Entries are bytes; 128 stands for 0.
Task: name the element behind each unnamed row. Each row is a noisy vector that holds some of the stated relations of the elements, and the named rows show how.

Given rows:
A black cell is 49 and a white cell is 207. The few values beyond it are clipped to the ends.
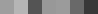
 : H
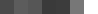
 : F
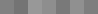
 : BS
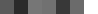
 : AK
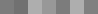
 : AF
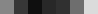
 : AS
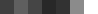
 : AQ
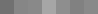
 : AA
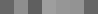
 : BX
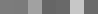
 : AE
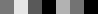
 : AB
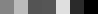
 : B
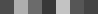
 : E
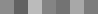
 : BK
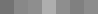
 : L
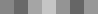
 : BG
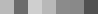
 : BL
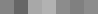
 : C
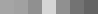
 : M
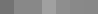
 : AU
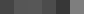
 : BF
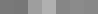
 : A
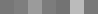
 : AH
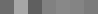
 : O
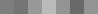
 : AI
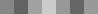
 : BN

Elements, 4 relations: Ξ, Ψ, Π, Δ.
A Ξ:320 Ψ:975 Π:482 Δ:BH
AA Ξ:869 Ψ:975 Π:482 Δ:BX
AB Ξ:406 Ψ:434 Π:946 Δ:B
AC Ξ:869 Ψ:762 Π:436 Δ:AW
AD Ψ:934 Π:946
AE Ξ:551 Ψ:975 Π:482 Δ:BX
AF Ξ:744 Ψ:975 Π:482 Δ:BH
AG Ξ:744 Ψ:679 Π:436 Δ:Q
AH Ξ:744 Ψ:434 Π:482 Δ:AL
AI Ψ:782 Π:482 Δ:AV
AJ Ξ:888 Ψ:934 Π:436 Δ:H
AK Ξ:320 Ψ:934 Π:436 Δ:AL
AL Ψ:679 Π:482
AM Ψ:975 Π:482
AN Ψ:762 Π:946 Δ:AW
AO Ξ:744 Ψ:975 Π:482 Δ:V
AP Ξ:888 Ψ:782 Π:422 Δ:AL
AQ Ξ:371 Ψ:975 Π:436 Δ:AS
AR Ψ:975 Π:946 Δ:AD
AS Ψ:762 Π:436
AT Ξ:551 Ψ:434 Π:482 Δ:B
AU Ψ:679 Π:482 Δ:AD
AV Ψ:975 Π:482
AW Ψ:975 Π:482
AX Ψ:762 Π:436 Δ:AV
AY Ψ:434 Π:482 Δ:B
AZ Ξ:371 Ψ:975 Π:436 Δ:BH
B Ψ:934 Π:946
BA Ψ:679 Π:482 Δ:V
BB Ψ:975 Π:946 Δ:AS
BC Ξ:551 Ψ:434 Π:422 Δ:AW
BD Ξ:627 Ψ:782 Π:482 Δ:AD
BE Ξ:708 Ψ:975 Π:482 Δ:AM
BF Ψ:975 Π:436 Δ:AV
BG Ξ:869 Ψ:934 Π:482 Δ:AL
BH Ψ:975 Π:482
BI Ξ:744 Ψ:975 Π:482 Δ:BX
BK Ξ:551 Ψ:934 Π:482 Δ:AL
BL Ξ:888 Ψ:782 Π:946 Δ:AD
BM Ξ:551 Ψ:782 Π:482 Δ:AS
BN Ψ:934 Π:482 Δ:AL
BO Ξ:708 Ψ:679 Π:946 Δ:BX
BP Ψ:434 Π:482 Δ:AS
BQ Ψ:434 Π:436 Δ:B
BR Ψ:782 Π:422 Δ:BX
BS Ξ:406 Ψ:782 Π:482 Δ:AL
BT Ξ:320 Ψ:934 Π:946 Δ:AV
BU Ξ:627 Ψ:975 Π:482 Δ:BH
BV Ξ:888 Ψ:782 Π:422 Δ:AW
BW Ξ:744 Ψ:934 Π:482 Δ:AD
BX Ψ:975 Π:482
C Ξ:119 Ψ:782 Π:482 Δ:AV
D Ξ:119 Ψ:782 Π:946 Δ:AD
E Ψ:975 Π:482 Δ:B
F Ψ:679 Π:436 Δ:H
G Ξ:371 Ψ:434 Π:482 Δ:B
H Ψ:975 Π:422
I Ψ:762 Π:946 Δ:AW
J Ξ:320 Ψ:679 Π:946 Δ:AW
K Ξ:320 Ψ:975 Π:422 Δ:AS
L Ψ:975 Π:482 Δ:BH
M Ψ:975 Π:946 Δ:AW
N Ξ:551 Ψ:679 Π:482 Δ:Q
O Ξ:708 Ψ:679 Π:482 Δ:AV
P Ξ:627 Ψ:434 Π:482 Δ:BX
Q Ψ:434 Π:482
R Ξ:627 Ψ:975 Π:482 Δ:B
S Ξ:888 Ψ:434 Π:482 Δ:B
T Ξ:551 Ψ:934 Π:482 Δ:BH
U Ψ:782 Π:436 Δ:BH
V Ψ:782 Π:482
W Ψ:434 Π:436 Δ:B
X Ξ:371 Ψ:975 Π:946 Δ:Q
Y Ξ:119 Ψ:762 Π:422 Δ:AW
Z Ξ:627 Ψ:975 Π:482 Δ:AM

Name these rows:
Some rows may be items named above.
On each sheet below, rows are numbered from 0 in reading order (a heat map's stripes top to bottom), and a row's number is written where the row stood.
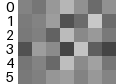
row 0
AI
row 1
N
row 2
AW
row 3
R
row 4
AW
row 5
P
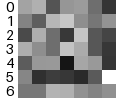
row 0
H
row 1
BD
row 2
E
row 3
AD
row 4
S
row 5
AX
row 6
Z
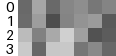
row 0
BE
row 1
Q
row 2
BT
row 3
BV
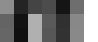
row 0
AC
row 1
AJ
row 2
AJ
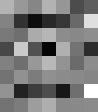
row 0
BR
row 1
AS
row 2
BU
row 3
G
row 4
AI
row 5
BP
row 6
AC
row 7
A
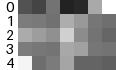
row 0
AG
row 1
V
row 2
M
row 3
V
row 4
Y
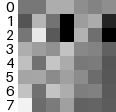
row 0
Z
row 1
AT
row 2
AB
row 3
J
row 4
AP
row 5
K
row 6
AP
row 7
Y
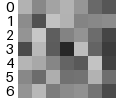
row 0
D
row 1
BW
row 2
BO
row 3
AY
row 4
BC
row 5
BM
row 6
X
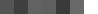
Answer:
U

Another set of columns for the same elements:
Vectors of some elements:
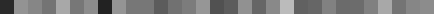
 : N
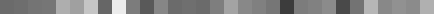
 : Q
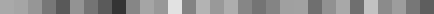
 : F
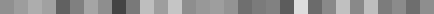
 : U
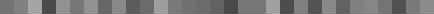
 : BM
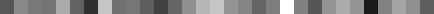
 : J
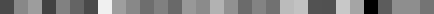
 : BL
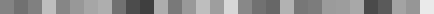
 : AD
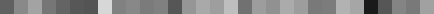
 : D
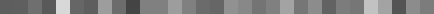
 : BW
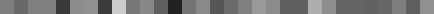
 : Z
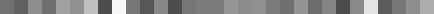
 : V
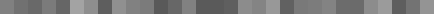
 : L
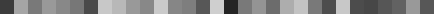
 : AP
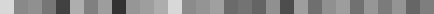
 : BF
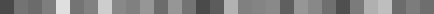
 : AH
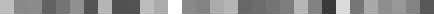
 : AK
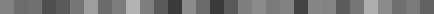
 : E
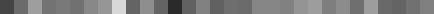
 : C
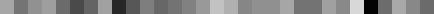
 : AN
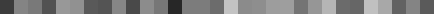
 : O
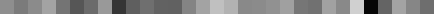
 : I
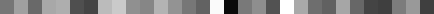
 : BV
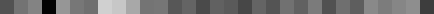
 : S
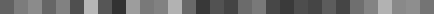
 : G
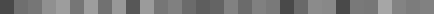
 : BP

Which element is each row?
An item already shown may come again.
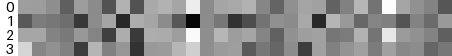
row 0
AG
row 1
R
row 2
AG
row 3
BF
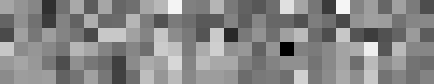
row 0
AJ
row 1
AT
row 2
AP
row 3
AS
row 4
F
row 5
U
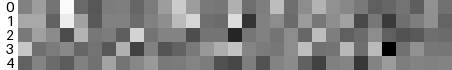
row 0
BR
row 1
BC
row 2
BS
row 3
M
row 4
AY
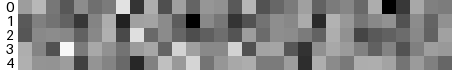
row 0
AB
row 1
R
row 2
P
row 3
H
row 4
AX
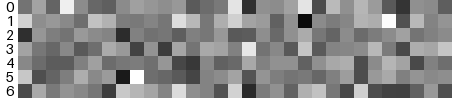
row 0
Y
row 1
AS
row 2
N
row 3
B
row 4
BE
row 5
AW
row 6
AP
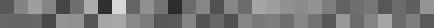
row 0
BD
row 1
A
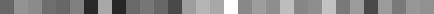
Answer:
BO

